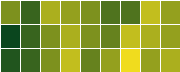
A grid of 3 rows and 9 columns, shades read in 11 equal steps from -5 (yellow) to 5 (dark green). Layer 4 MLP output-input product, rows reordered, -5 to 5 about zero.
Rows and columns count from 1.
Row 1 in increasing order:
-3 -2 -1 -1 0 0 2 2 3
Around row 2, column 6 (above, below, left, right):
2 -1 0 -3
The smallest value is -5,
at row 3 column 7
